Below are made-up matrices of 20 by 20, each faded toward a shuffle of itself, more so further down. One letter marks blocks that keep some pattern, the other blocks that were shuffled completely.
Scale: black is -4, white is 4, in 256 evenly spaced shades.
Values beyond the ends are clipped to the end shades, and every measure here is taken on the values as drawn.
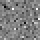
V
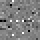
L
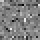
L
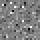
V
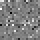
L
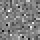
V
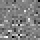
L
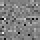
L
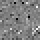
V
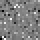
V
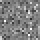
V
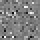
L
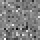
L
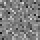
V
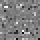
L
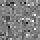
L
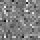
L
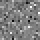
V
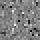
V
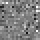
L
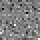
V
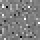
V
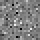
V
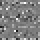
L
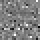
L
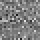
L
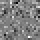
L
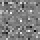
L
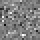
L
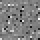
V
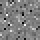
V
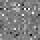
L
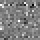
L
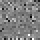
L
